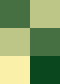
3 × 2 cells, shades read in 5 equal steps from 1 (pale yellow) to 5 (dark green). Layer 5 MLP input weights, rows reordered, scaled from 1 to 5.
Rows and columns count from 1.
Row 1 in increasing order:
2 4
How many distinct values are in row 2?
2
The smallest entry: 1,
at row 3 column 1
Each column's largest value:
4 5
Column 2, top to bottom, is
2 4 5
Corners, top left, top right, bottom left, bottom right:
4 2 1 5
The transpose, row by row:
4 2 1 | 2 4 5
